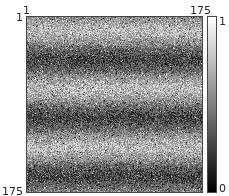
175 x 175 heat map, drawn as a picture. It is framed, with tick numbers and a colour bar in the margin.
No row or column stands out. No seam splits the table. Horizontal stripes repeat 3 times down the table.
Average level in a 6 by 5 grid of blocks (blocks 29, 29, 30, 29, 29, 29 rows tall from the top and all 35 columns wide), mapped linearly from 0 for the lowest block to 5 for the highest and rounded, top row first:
55555
00000
55555
00000
55555
00000
